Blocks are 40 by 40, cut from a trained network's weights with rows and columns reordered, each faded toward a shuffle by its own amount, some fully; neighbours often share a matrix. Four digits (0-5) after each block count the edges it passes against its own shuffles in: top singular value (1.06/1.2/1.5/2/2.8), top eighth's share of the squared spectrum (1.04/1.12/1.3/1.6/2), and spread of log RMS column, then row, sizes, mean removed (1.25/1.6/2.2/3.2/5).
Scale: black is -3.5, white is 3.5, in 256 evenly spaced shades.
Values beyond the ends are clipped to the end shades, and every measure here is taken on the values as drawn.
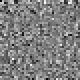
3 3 0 2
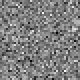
2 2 0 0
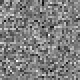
2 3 0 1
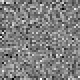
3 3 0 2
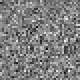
3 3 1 2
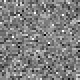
0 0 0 0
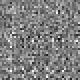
3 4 2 2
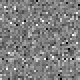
1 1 0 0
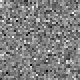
0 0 0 0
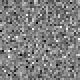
0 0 0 0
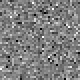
0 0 0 0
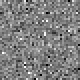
0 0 0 1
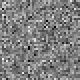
2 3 1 1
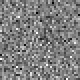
1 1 0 0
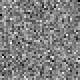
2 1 1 0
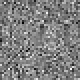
2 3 0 1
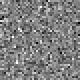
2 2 0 0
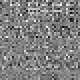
3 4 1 3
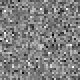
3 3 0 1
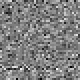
3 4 0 2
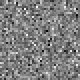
0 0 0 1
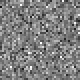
2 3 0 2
